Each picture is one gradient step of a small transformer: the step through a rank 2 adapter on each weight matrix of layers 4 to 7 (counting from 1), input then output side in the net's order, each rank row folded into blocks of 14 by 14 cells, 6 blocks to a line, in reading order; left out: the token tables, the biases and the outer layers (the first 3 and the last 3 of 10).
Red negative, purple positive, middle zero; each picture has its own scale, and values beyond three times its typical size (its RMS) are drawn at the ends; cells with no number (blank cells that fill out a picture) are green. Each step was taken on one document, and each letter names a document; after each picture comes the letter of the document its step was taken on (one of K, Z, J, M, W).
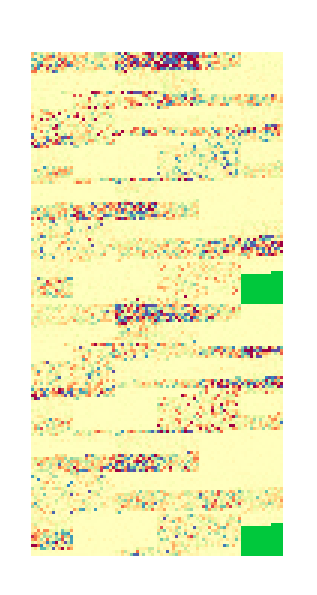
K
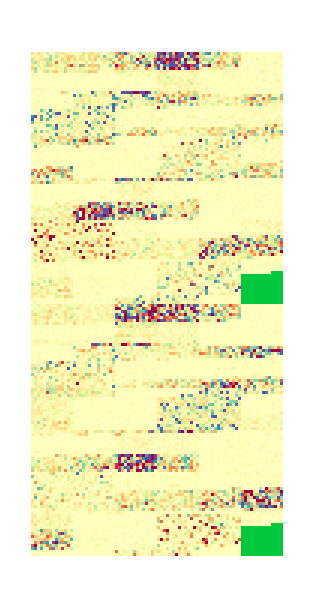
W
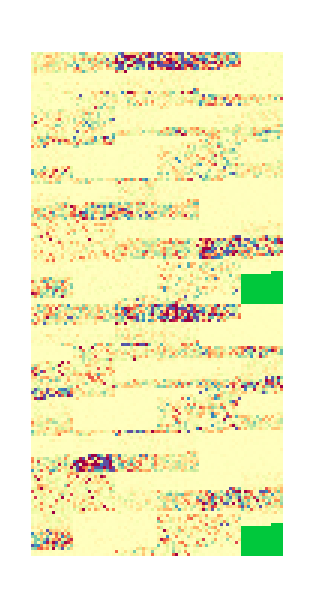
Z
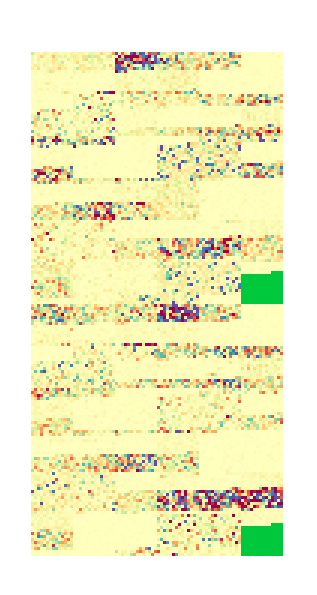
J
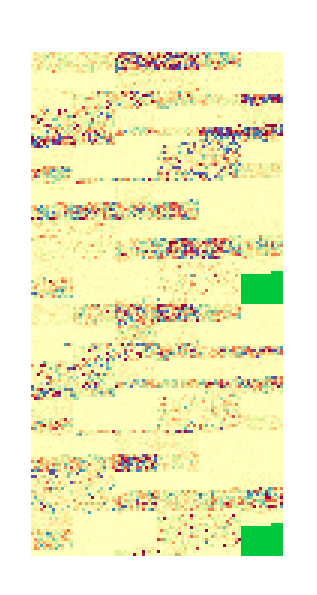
K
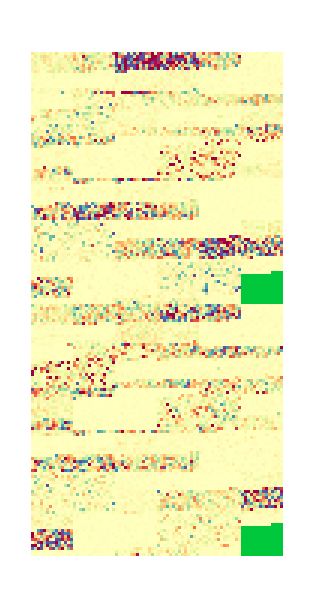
W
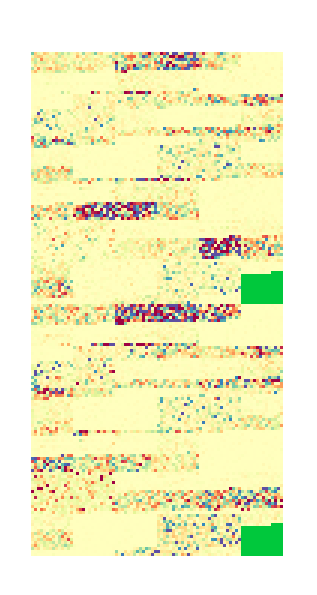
J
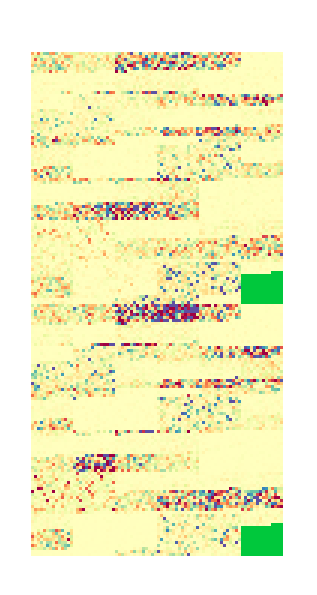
J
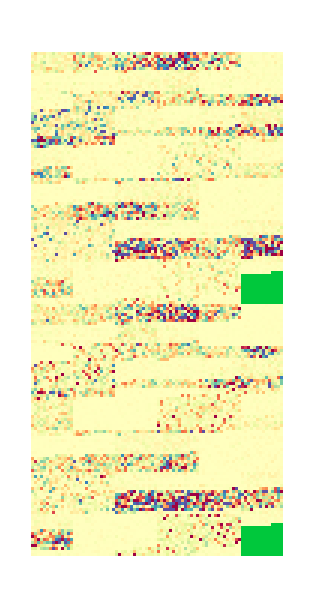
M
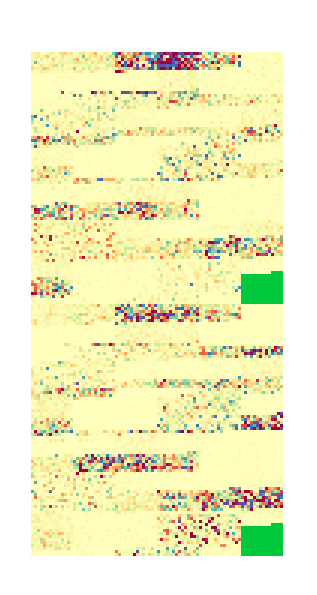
W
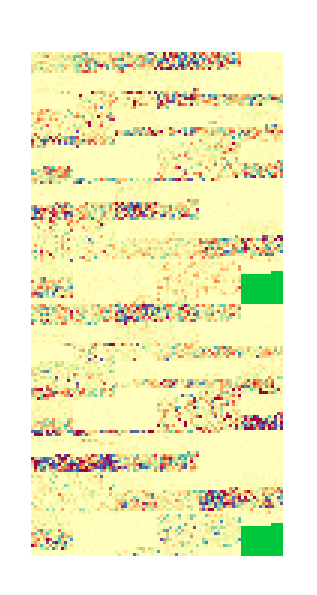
Z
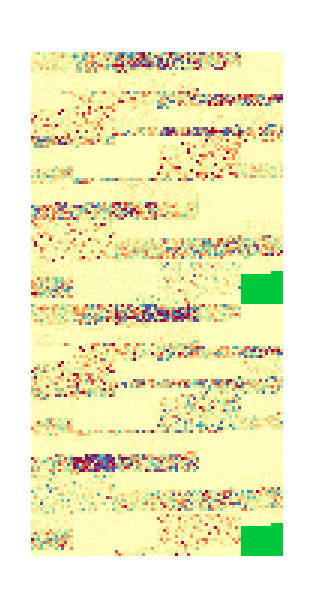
Z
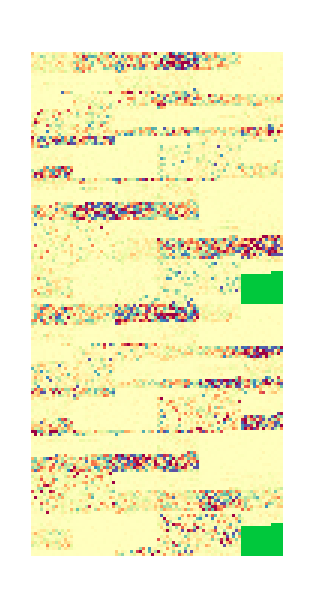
J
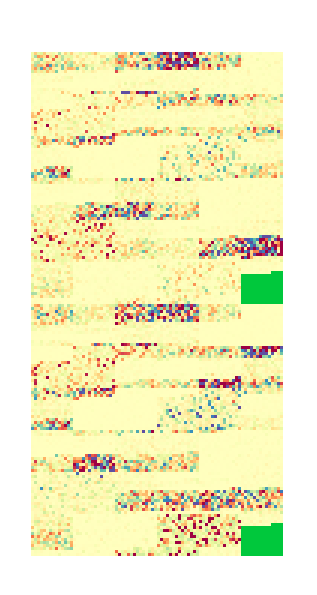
W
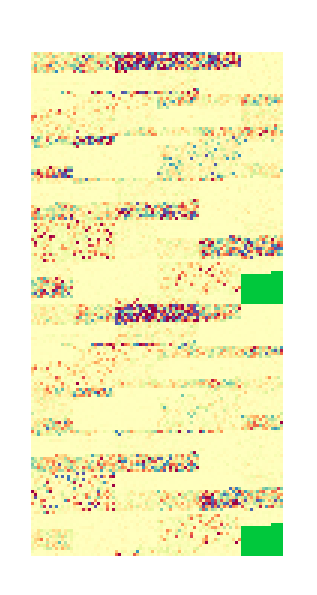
W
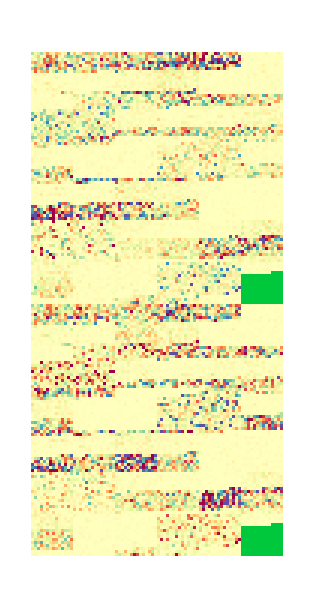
W
